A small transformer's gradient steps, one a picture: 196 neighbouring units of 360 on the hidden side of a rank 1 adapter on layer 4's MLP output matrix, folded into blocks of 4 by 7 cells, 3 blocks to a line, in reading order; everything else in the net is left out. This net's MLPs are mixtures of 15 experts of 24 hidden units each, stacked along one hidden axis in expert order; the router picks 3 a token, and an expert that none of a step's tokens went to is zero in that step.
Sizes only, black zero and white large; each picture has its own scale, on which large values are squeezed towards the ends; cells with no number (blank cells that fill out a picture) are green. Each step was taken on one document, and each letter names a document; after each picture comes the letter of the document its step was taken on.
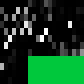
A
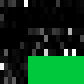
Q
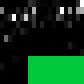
A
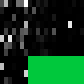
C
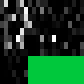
C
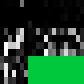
Q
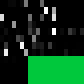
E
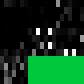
Q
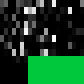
C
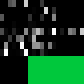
E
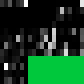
Q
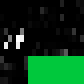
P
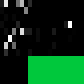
C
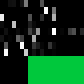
E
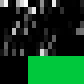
C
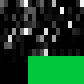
C
